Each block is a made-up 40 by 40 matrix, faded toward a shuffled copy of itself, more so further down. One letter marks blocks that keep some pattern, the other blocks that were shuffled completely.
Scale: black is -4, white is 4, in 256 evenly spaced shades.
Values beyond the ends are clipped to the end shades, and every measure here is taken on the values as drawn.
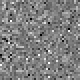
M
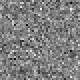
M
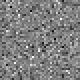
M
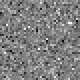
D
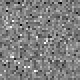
M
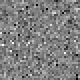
D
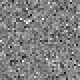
D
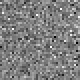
D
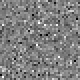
D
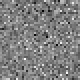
M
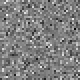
M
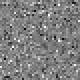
D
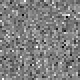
M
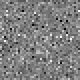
D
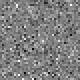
M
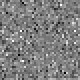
D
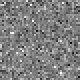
M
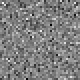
D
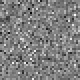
D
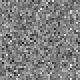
D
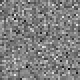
D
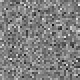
M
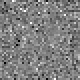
M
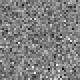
D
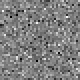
D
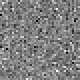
M
